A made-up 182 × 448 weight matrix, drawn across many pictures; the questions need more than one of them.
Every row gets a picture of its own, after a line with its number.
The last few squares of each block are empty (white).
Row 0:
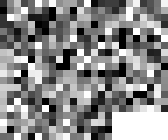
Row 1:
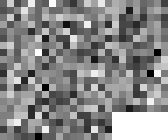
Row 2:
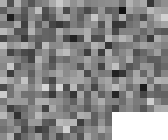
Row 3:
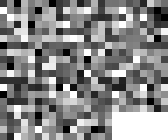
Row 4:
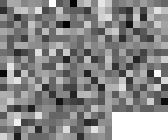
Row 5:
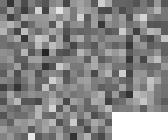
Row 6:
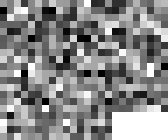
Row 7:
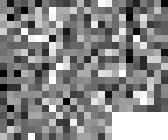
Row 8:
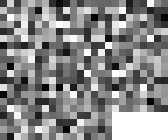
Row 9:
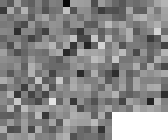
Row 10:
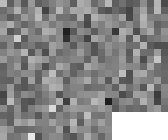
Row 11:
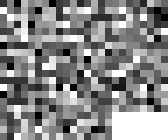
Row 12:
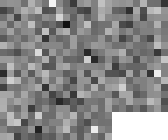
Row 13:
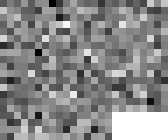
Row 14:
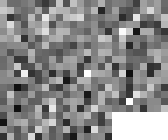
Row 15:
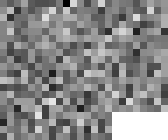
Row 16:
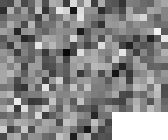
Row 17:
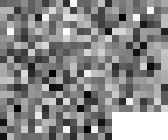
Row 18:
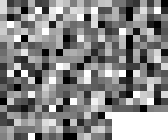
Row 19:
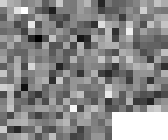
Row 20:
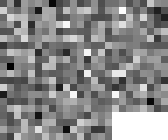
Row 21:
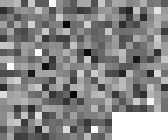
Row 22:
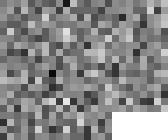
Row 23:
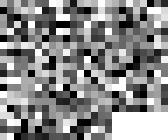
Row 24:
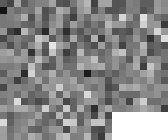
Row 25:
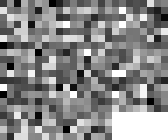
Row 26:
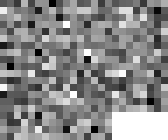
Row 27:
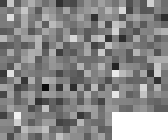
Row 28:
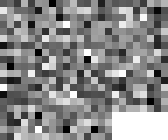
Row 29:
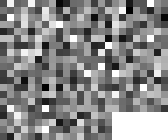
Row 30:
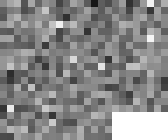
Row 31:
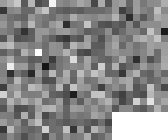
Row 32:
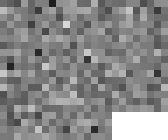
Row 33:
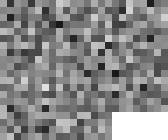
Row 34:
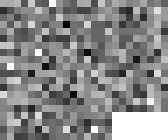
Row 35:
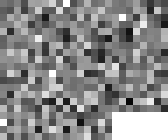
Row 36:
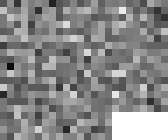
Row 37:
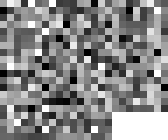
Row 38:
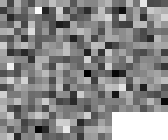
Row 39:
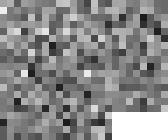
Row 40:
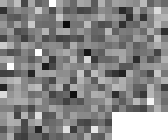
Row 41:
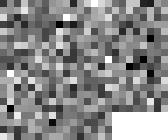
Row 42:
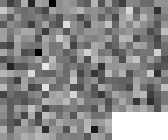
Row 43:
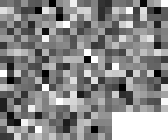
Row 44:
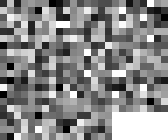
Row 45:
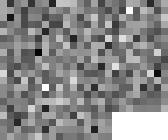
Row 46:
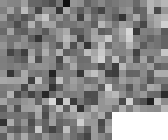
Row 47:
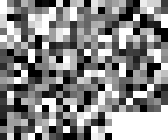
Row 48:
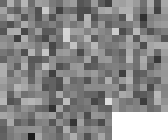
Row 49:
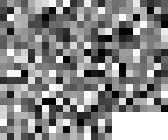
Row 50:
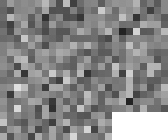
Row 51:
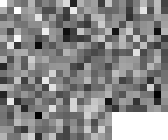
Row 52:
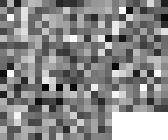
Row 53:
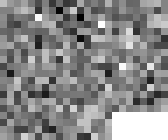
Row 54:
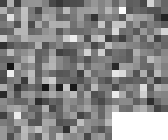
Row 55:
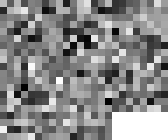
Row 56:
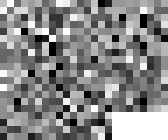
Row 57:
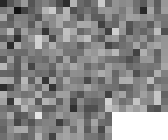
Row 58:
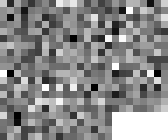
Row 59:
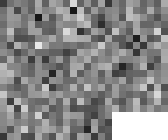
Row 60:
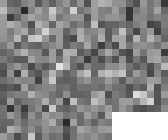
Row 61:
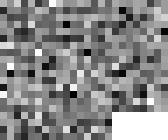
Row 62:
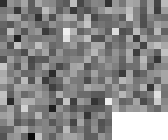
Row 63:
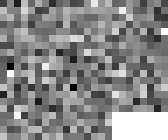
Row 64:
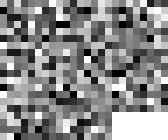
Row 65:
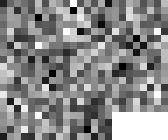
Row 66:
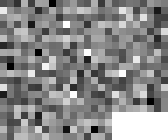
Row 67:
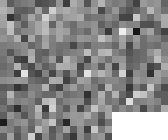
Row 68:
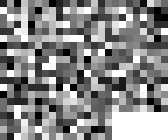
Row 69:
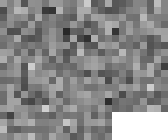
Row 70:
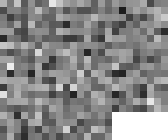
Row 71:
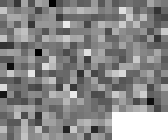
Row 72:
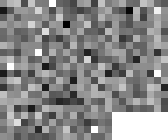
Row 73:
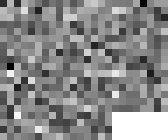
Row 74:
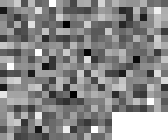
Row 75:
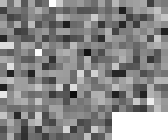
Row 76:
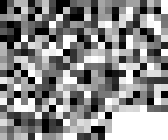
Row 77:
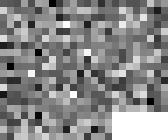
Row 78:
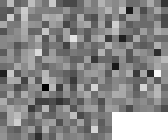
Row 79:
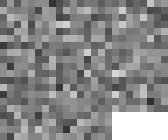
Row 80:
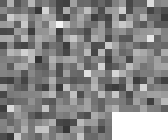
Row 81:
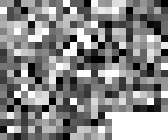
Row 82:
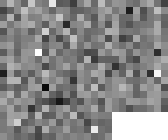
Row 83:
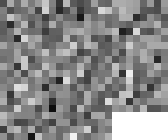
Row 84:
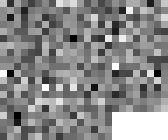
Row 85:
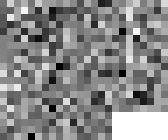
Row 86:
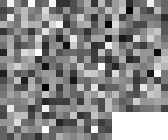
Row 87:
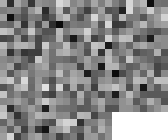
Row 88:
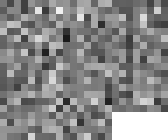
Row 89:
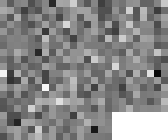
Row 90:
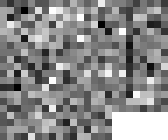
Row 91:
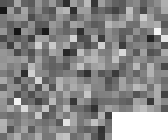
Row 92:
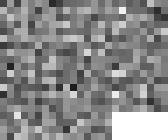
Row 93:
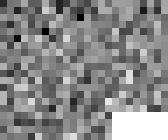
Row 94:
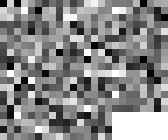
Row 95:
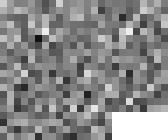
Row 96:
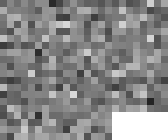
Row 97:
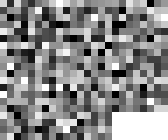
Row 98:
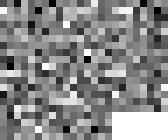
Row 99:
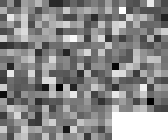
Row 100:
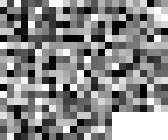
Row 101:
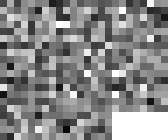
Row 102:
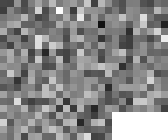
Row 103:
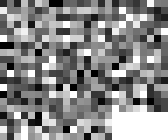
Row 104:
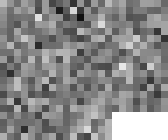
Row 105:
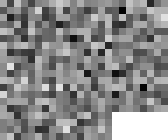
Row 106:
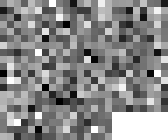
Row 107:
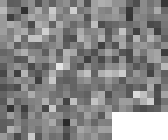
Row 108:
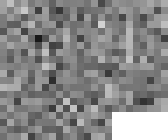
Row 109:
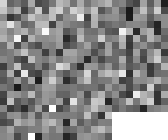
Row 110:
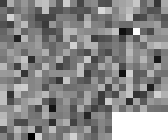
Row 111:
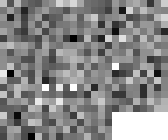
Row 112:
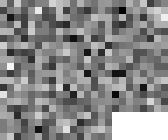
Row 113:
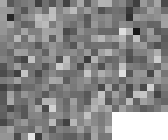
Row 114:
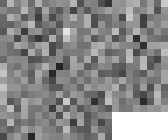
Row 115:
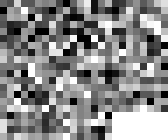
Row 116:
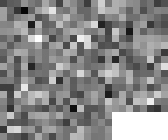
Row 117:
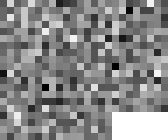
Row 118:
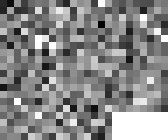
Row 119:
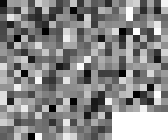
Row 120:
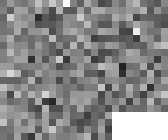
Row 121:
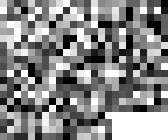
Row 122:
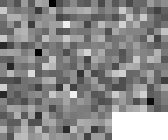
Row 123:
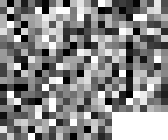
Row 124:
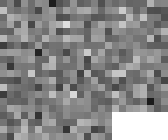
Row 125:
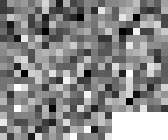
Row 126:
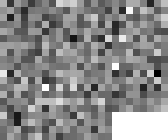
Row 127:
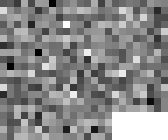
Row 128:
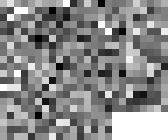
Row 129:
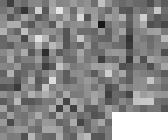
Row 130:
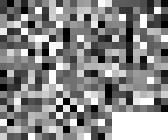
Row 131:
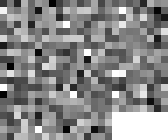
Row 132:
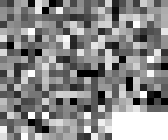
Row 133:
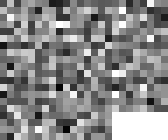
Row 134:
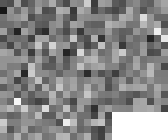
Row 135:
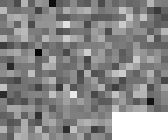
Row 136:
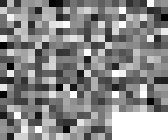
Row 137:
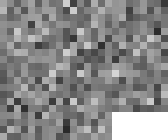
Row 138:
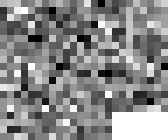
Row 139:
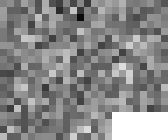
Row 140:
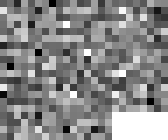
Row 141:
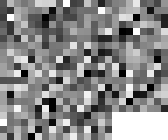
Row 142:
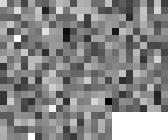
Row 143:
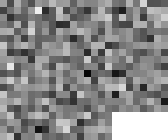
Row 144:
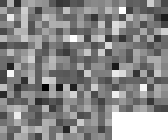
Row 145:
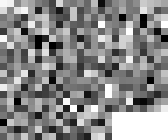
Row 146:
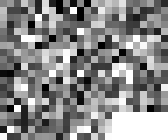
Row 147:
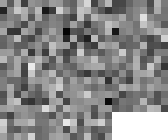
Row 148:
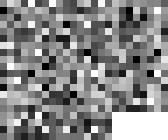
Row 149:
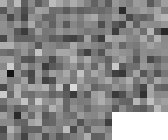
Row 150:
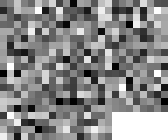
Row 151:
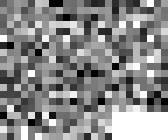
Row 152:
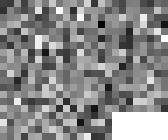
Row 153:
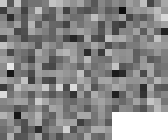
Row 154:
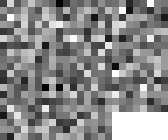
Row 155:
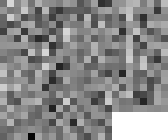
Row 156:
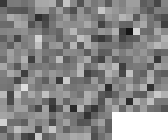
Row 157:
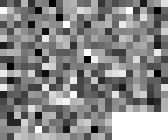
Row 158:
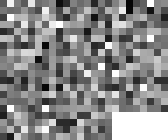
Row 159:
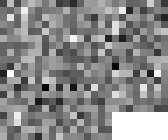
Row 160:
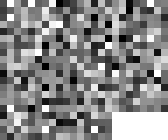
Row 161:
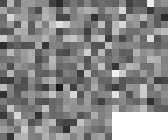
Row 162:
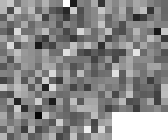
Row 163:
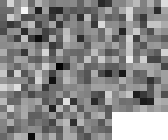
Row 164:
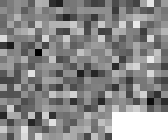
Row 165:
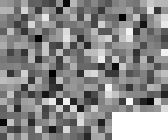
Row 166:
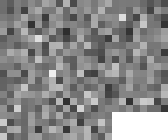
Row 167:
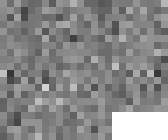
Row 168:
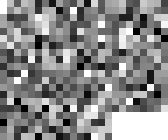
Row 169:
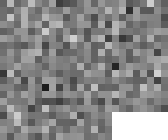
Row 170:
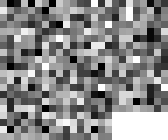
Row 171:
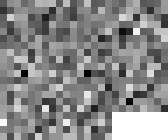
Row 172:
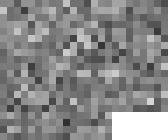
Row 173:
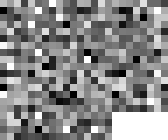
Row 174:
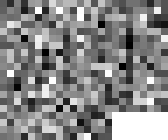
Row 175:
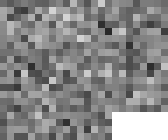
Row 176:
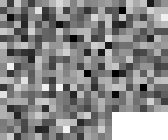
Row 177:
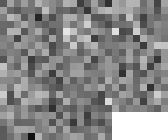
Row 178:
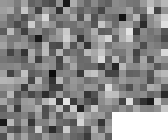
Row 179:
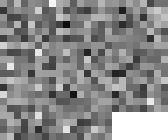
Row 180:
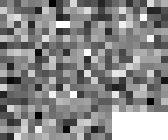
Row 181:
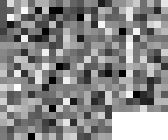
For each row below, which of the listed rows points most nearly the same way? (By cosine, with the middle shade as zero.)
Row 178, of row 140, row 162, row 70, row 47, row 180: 47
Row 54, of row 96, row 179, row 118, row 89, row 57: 96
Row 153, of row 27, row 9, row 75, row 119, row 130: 75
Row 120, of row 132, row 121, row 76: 121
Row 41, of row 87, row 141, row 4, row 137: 4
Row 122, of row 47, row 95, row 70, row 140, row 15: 140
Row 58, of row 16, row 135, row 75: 75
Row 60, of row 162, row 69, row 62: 162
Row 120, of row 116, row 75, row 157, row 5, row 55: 116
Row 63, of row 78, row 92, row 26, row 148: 92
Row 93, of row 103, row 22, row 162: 22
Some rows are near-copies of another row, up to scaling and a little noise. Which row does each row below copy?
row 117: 169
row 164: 151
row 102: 152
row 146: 139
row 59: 65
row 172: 81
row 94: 73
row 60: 107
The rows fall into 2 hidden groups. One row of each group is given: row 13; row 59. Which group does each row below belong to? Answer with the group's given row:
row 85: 59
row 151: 13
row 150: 13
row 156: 59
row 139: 59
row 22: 59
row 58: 13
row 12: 13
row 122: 13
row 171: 59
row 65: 59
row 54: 13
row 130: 59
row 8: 13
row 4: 13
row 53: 59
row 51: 59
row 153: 13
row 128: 59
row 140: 13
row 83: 59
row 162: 59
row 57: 59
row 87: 13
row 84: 13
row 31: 13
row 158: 13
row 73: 13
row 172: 59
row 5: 59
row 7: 59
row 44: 13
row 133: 13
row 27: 13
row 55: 59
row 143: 13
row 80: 13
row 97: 13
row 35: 59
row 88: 59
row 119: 59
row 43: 13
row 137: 59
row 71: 13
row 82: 13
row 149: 13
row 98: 13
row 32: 13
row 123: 59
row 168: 59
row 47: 59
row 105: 13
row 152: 59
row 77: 13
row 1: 13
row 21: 13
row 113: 59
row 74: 13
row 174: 59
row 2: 13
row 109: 59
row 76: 59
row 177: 59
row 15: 59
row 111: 13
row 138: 59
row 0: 59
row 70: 13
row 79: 13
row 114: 59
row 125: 59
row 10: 59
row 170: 13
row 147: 59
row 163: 59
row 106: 13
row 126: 13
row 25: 13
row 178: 59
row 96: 13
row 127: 13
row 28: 13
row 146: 59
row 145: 59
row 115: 59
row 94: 13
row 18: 59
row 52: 13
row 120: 59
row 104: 59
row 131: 13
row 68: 13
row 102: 59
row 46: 59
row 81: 59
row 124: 13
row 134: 59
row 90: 59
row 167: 13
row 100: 13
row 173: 13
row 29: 13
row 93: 59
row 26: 13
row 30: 13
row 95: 59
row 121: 59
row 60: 59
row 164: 13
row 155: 59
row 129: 59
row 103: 13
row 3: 13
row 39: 59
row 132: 13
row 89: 13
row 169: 13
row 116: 59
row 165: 59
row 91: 59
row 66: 13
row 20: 13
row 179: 13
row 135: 13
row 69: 59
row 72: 13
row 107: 59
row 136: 13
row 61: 13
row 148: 13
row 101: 13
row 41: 13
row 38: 13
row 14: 59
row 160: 13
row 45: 13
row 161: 13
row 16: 59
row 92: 13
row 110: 59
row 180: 13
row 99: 13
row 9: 59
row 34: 13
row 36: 13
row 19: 59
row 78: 13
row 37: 13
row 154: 13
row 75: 13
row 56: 59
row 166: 59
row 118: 59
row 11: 13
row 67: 59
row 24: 59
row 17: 59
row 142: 59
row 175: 59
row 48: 59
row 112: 13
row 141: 59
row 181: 59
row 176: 13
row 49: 59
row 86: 13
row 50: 59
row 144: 13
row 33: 13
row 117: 13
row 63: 13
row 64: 13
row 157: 13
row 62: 59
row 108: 59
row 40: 13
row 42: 13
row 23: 13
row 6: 59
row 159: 13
